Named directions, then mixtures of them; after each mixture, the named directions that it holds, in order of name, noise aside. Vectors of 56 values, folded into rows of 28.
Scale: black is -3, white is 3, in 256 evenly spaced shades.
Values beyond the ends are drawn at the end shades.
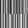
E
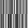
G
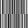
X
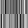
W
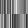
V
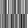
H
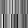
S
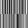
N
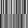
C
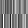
C, S, V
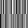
C, E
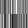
H, V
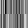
C, W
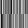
G, S, X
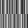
H, S, X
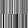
G, S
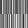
E, V, X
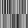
N, V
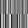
E, H, S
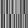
E, H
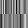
C, S, W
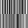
N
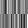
H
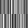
E, N, V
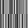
E, G, X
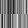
C, S
